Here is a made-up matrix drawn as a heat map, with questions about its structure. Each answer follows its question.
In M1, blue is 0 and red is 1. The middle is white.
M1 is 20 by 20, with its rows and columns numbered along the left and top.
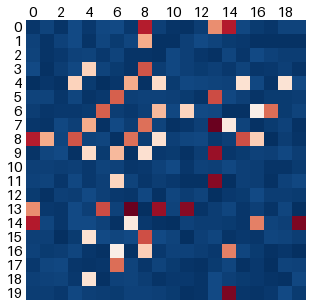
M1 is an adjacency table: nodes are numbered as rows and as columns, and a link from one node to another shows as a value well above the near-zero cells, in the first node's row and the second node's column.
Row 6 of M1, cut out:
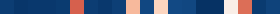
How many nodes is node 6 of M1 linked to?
5
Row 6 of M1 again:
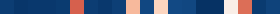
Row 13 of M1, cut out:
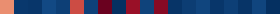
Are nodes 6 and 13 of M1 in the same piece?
yes
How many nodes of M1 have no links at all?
3
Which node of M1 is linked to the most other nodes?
node 8
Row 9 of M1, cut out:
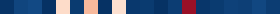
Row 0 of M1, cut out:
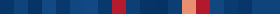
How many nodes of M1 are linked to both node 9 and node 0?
2
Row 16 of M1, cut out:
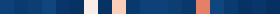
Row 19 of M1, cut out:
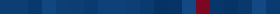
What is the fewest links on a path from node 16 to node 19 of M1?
2
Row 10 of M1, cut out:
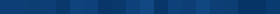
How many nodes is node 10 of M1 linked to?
0
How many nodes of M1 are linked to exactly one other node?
4
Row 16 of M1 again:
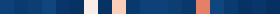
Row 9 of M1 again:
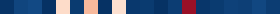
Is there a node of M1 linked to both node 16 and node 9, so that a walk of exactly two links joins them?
yes
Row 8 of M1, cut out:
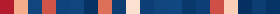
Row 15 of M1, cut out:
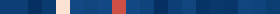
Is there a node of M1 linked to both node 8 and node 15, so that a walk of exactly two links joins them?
no
